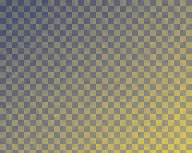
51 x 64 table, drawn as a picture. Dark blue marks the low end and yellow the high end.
Slope: up to the bottom right. Ninth with the highest average: bottom right. Mirror symmetry: none. Ninth with the lowest average: top left.
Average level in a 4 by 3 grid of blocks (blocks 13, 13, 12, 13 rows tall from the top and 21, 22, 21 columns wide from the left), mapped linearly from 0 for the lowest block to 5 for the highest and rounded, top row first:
0 1 2
1 2 3
2 3 4
3 4 5
